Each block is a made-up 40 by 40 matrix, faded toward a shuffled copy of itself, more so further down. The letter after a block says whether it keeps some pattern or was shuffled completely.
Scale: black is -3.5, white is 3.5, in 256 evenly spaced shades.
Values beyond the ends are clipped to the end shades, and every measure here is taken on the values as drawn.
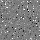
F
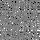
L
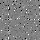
L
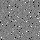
F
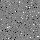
F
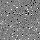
L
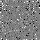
L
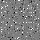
L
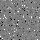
F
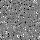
F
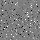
F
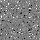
L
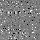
L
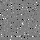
L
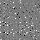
L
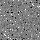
F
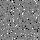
L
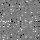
L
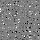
L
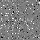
L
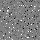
F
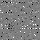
L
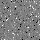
F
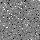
F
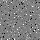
F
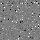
L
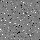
F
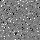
F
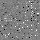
L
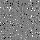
L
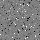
F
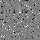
L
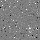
L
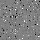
L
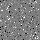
F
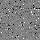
L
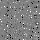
L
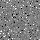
F
